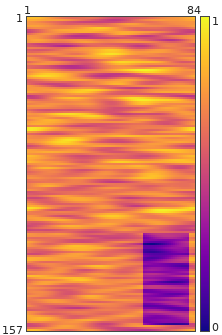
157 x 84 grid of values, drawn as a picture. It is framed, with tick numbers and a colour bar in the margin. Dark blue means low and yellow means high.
Odd patch: lower, in the bottom right. Histogram: skewed, a long tail of low values. Mirror symmetry: none. Ninth with the lowest average: bottom right.
